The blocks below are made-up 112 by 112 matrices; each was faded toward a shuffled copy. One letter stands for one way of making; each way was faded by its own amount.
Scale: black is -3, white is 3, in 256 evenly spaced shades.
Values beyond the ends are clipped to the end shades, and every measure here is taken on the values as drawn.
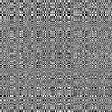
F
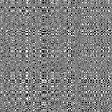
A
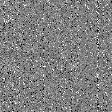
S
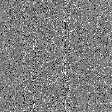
S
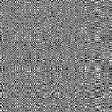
A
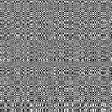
F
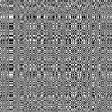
F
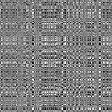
F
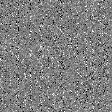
S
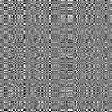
F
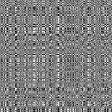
F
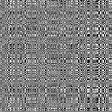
F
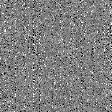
S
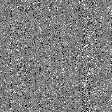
S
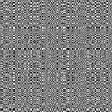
F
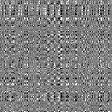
A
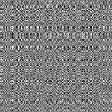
F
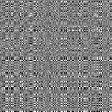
F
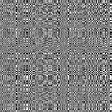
F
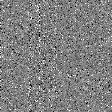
S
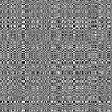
F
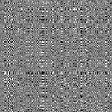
A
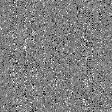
S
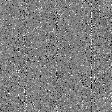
S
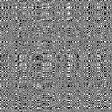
A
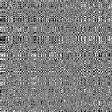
A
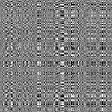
F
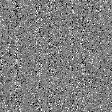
S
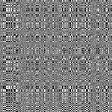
F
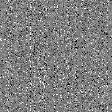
S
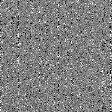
S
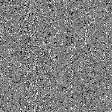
S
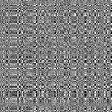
F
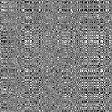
A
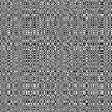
F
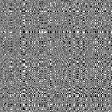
A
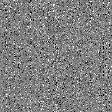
S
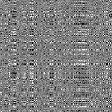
A
